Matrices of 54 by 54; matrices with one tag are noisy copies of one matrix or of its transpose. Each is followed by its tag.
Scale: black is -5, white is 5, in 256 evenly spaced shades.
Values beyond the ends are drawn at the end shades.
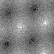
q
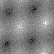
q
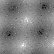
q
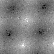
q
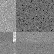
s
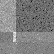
s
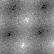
q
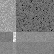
s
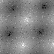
q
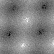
q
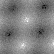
q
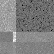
s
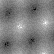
q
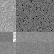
s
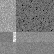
s
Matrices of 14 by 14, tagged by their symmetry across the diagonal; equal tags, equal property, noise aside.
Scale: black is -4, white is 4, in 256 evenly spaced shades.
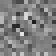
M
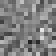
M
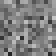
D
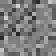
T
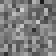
D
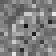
T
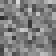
M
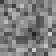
T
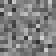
M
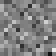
M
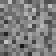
D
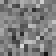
D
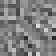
M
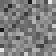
T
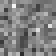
D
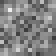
T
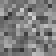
D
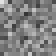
T
